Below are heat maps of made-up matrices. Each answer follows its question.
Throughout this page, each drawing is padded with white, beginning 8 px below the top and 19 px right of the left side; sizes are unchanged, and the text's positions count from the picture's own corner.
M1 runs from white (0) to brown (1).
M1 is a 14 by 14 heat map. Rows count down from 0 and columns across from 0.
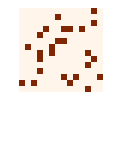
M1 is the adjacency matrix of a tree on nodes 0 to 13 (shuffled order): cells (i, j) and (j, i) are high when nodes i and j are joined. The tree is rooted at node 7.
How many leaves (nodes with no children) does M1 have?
7
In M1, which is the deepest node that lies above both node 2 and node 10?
3
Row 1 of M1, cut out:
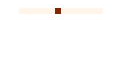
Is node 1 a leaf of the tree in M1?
yes
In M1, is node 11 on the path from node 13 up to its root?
yes
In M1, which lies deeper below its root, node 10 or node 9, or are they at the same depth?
the same depth
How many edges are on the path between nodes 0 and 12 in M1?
1
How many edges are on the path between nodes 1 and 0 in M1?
7
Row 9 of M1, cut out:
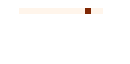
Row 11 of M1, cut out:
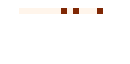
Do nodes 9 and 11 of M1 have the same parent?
no
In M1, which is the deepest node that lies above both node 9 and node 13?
11
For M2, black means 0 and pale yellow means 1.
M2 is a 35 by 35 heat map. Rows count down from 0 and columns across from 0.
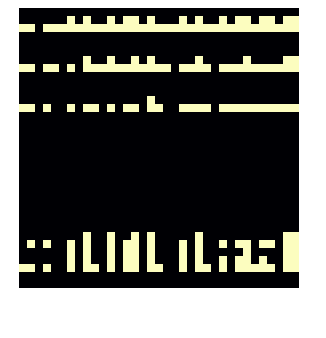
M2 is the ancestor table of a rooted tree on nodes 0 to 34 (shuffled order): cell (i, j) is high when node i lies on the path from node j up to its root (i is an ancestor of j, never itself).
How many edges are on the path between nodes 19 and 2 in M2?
1
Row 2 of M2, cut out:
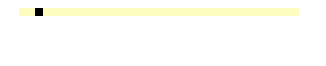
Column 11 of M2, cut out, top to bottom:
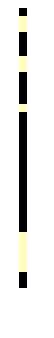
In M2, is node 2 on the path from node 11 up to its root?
yes
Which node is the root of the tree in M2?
2
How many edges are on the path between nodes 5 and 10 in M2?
3
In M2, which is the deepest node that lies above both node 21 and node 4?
7
